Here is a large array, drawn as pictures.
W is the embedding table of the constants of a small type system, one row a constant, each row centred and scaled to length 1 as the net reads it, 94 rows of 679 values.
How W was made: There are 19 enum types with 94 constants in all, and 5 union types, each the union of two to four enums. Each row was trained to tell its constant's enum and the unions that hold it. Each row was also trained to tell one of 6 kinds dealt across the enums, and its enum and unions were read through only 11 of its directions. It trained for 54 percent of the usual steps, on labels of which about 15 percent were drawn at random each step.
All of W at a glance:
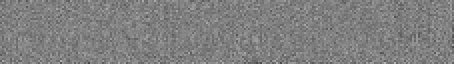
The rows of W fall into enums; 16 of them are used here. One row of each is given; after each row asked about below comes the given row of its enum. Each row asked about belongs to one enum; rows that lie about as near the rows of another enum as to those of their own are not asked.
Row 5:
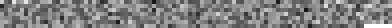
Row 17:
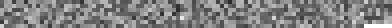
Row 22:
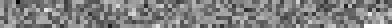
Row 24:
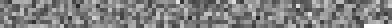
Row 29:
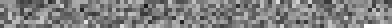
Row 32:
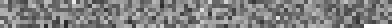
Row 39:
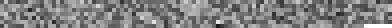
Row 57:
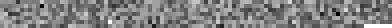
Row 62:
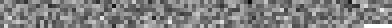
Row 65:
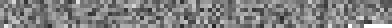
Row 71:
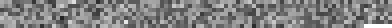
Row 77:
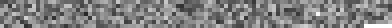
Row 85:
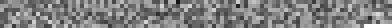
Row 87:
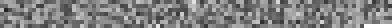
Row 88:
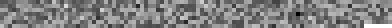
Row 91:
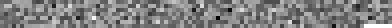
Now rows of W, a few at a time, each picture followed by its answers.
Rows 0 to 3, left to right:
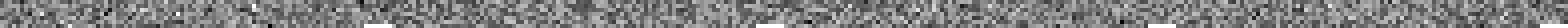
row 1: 77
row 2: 88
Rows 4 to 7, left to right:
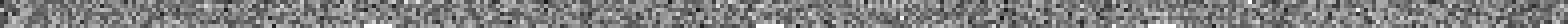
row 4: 88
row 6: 85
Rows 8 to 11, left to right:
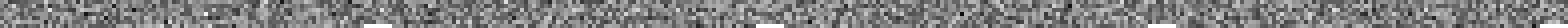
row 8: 29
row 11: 22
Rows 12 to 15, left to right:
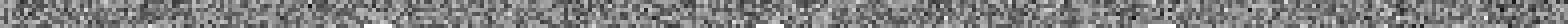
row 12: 22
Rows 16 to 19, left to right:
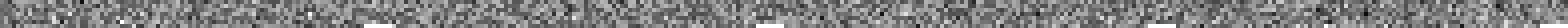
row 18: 71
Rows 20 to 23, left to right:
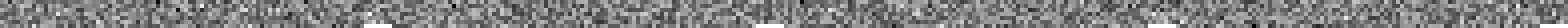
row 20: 91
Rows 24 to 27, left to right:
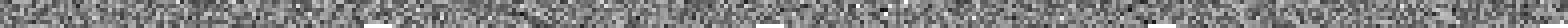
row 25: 5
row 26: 71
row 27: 22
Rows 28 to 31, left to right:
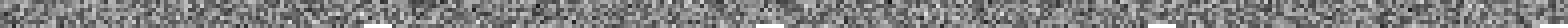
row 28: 91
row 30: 88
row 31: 87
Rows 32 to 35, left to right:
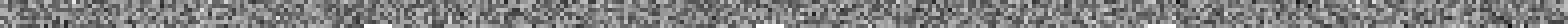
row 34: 71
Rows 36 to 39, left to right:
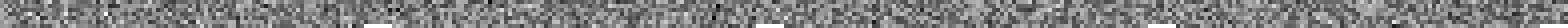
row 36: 65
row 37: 5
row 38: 87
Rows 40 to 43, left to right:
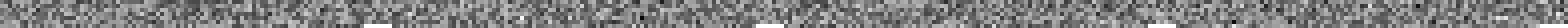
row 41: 91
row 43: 71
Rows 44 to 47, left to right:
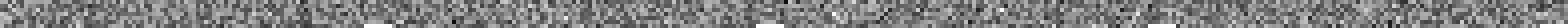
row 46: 17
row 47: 39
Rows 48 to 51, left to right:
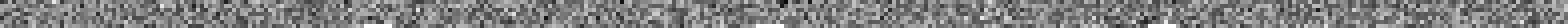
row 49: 22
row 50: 17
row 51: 24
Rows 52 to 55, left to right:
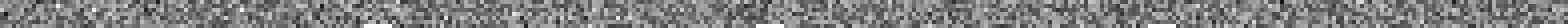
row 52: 91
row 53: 32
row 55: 39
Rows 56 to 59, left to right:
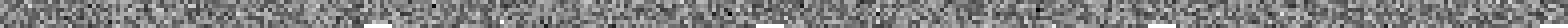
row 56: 32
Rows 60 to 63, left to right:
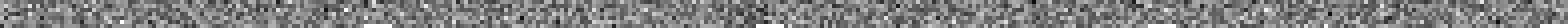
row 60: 39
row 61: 32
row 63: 24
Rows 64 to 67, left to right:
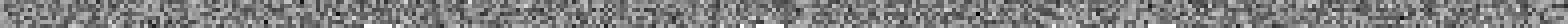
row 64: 57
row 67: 29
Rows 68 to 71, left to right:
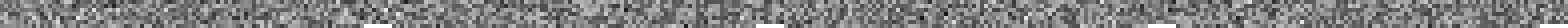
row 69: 87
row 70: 65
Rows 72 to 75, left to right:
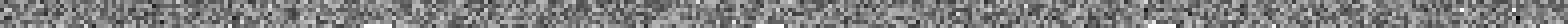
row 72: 24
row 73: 88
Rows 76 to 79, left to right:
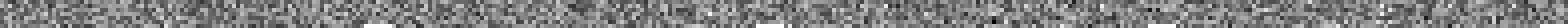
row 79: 29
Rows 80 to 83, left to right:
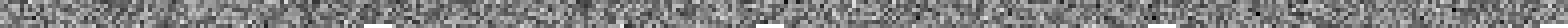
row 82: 17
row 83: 5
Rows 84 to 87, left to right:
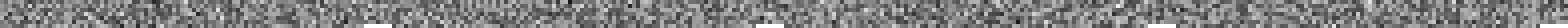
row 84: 39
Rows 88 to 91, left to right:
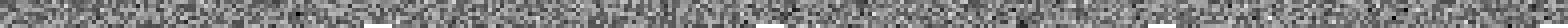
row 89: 87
